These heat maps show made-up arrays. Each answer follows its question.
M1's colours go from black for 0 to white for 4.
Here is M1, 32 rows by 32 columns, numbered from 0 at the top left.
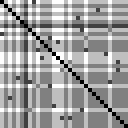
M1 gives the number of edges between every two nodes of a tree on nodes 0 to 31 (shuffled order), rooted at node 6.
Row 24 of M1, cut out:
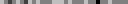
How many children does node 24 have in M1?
1
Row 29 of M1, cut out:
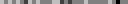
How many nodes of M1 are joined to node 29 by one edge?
3
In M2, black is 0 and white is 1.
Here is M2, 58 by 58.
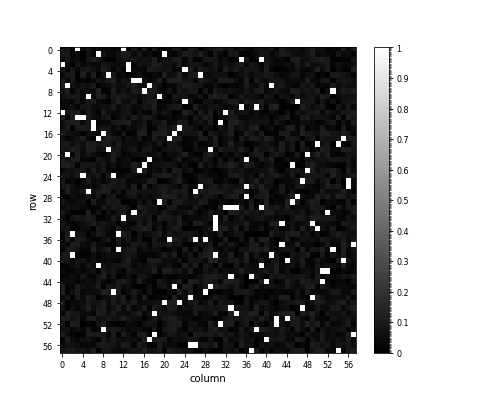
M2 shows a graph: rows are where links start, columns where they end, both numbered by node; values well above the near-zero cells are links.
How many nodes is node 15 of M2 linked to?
2
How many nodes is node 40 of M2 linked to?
2
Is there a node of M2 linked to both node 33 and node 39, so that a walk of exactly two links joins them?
yes
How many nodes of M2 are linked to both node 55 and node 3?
0
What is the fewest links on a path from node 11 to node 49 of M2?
6
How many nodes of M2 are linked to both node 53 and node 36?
0
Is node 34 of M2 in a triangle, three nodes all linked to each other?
no
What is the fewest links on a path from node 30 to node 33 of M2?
1
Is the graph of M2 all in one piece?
yes
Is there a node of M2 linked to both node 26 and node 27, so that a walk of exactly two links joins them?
no
